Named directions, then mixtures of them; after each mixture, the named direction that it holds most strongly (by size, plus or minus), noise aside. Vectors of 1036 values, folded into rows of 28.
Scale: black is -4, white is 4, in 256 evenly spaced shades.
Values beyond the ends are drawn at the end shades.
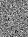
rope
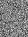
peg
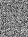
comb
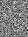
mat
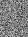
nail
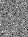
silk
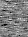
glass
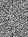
rope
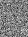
comb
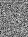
comb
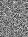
mat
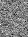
silk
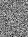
rope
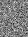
mat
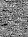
glass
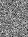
silk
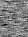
glass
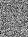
comb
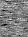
glass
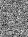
comb
